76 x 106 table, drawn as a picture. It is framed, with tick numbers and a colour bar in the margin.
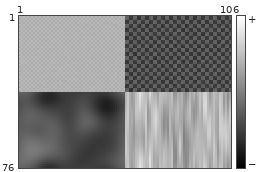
It is made of 2 by 2 panels. Panel 1,1: high, checkered, faint in contrast. Panel 1,2: low, checkered. Panel 2,1: low, smooth. Panel 2,2: high, streaked downward.
